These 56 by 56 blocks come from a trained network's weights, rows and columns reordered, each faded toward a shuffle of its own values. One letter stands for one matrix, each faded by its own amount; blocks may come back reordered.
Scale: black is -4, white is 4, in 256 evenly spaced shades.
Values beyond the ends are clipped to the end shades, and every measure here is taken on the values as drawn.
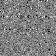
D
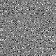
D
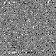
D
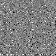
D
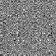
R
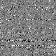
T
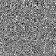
R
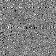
D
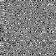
T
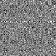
R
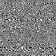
T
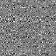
T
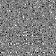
D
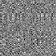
R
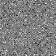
D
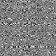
T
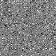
D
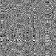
R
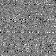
T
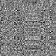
R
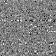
D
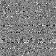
T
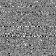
T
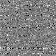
T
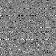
T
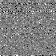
T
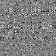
T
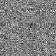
R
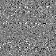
D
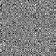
R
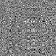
R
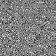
D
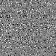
D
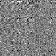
R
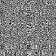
R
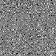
D
